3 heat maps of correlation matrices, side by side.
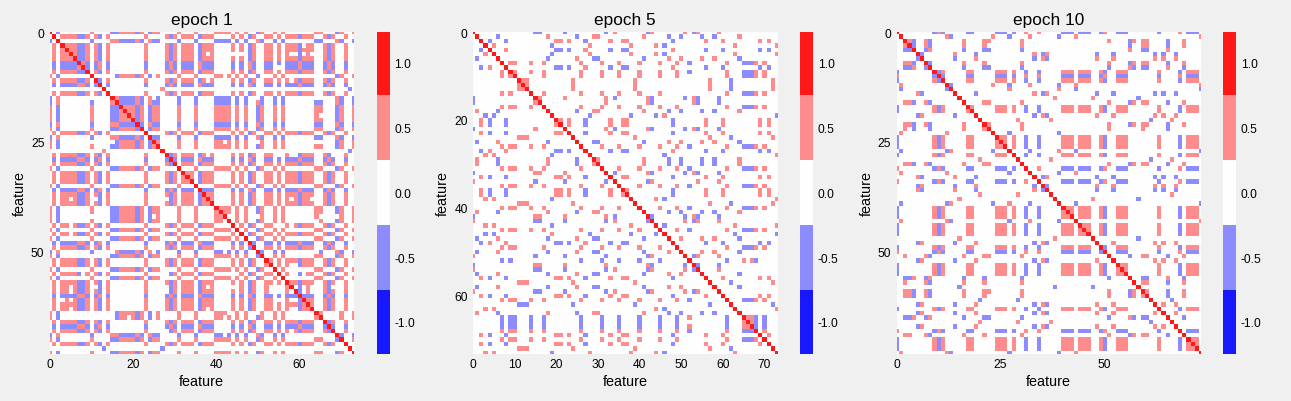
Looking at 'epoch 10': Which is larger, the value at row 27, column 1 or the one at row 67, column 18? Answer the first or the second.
the second
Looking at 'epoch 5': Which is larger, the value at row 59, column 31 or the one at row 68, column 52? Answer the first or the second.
the first
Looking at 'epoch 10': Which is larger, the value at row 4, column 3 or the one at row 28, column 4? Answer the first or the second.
the second
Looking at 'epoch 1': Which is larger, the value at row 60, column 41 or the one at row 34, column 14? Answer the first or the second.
the second
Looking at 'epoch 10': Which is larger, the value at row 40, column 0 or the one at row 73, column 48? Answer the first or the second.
the second
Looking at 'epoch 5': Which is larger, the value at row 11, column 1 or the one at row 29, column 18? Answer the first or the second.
the second
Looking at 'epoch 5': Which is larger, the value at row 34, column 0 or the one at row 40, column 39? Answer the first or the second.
the first
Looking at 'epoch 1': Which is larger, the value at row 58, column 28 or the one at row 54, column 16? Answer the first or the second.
the first
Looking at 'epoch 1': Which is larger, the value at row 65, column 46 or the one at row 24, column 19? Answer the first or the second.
the first
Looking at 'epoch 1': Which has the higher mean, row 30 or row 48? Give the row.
30
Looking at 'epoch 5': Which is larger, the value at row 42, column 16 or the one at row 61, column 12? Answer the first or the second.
the first
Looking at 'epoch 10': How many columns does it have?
74
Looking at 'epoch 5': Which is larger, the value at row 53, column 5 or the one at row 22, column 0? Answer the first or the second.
the first
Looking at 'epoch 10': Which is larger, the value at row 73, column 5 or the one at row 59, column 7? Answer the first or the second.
the second
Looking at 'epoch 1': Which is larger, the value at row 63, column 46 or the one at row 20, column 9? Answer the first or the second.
the first
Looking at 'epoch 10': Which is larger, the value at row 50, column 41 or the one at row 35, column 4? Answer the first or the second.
the second
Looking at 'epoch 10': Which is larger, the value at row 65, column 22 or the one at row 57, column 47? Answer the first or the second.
the second
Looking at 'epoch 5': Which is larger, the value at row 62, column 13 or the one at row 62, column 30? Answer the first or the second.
the second
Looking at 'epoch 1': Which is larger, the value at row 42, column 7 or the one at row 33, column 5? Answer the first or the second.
the second
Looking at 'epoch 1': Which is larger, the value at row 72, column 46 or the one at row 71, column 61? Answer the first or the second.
the second
